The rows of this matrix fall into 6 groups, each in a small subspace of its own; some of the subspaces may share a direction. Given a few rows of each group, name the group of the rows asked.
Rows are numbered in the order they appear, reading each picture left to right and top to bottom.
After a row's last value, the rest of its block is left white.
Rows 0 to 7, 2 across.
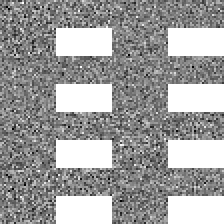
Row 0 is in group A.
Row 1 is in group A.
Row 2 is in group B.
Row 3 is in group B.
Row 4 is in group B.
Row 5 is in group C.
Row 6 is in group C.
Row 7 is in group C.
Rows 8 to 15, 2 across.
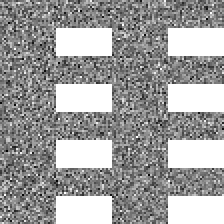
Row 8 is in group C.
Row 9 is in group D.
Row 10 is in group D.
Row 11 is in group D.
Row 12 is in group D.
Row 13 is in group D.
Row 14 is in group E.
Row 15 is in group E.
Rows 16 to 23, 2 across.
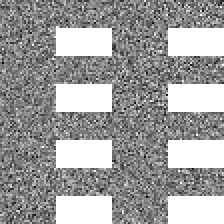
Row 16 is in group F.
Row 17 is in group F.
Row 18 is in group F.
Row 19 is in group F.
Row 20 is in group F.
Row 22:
A
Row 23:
B
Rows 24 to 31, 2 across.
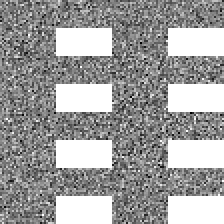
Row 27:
A
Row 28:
A
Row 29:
F
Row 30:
F
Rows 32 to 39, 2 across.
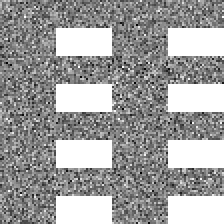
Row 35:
E
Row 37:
C
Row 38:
C
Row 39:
B
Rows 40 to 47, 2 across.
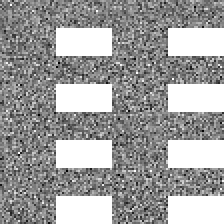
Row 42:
C
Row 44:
A
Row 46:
C
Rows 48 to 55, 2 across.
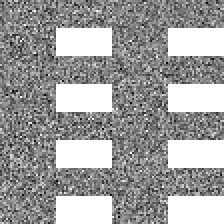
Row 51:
C
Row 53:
A
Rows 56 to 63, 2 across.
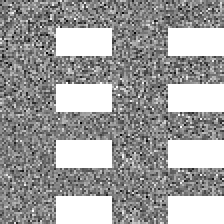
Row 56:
F
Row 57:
F
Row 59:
D
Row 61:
B
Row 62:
A
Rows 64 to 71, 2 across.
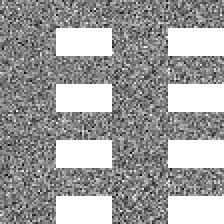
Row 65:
C
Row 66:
A
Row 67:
E
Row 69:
A
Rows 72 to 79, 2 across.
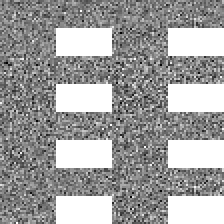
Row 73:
C
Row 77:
D
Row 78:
A
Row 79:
C
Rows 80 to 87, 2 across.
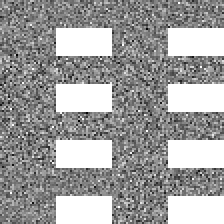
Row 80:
A
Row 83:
B
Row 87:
D
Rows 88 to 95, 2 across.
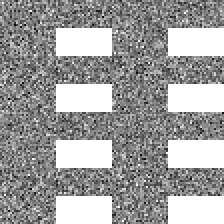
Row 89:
D
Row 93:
C
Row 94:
E
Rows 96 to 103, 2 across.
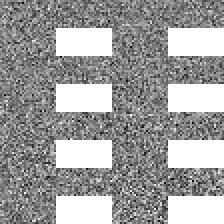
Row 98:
F
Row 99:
D
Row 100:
F
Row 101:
B
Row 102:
D
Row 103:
F
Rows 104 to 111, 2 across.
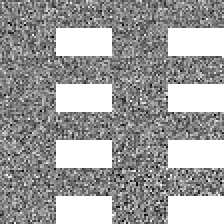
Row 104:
D
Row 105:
D
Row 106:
F
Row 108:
E
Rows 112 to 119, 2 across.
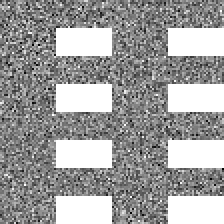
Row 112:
F
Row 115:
D
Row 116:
F
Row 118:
A
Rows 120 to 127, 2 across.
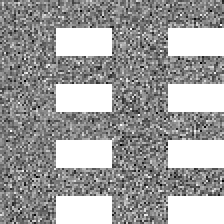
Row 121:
C
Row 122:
D
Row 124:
D
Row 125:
C
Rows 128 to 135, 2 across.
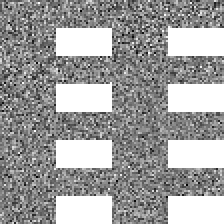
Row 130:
E
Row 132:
A
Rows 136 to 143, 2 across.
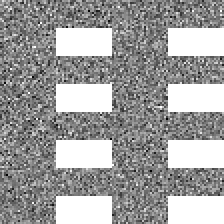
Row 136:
B
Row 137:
D
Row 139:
F
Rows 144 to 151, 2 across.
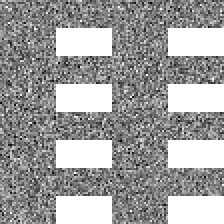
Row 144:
B
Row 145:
D
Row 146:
D
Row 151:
D
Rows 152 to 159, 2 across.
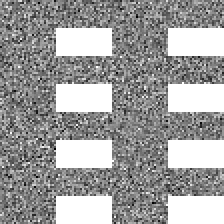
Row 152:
D
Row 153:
E
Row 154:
B
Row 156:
F
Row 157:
F
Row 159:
F
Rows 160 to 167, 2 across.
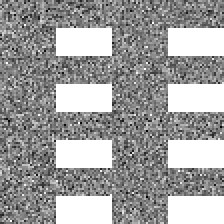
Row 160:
D
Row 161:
B
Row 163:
E
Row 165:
A
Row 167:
B
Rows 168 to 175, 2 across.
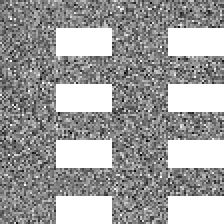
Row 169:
B
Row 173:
B
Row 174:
A
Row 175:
E
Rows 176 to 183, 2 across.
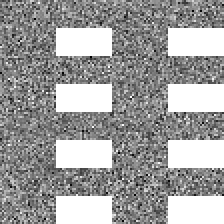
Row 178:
C
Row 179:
A
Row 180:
C
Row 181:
F
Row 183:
E
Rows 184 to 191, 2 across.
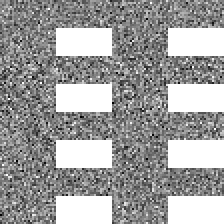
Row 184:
C
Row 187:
C
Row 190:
B
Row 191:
D
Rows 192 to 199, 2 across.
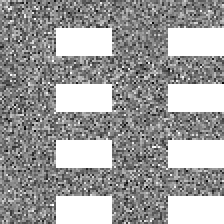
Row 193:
B
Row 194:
D
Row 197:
F
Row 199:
B
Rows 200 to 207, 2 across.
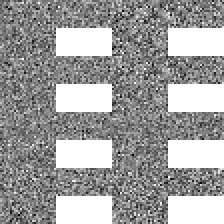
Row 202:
A
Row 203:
E
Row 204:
C
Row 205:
F
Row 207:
F
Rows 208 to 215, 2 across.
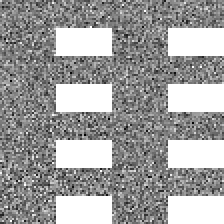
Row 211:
B
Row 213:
B
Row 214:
E
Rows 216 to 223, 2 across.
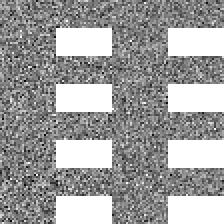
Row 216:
F
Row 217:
A
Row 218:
D
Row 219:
C
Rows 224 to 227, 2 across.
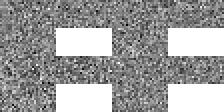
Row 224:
D
